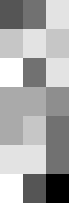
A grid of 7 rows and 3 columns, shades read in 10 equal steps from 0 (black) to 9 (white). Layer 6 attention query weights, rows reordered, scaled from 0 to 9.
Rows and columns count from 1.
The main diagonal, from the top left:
3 8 8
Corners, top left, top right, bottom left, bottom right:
3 8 9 0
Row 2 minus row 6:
-1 0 3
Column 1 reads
3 7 9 6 6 8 9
